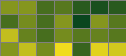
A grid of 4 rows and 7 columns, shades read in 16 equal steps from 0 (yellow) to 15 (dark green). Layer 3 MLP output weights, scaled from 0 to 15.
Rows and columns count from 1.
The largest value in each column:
11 9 11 10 15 14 13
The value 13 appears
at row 1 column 5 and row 1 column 7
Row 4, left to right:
7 3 8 0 12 1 2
